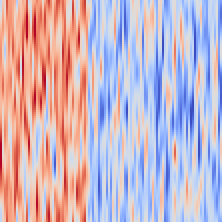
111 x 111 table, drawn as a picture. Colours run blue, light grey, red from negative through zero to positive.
The grain runs up and down. The middle right is the ninth with the lowest average. A vertical seam about 40% of the way across splits the table, and the left part is higher.
